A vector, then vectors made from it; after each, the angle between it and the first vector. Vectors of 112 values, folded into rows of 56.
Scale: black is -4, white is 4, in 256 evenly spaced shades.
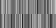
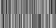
nearly opposite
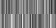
nearly opposite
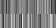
nearly opposite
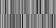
partly aligned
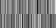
nearly parallel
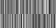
partly opposed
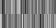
partly opposed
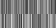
nearly opposite
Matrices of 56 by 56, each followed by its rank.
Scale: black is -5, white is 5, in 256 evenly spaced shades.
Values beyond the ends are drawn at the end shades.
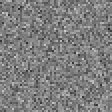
full rank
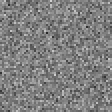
full rank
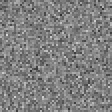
full rank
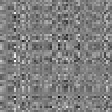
three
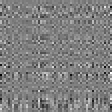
three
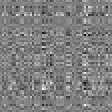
three
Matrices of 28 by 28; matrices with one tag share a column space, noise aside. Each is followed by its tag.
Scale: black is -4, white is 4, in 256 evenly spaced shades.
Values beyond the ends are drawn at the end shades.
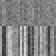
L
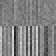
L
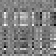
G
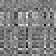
G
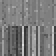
L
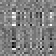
G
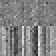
L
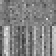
L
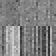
L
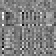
G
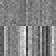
L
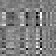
G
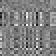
G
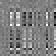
G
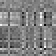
G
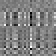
G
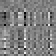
G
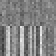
L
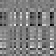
G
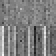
L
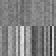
L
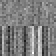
L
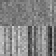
L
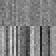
L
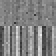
L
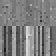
L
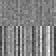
L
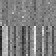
L
